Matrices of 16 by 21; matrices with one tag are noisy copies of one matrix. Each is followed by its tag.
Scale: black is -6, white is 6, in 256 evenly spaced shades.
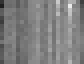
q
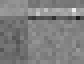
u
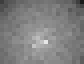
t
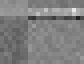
u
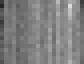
q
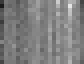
q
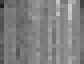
q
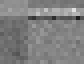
u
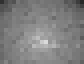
t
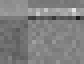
u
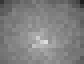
t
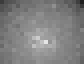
t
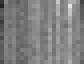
q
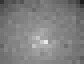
t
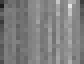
q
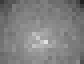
t
